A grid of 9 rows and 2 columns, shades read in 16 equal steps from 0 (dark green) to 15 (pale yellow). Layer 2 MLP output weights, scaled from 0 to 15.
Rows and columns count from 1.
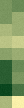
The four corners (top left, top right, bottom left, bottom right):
7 6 10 15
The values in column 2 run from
4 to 15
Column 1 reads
7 7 10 11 8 2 2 0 10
